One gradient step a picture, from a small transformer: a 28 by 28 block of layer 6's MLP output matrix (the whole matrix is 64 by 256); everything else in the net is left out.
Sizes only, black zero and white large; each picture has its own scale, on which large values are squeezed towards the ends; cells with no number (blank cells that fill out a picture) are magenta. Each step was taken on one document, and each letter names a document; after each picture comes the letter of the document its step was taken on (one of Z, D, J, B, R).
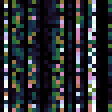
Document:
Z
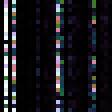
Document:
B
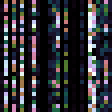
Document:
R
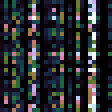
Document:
Z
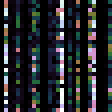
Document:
Z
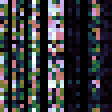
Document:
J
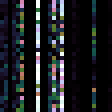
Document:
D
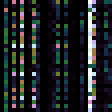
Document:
R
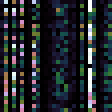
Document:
R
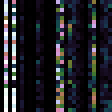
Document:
B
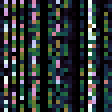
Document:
R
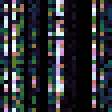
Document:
J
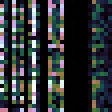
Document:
J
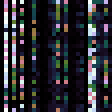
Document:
R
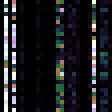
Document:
B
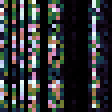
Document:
J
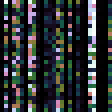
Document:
Z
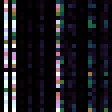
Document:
B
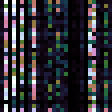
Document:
R
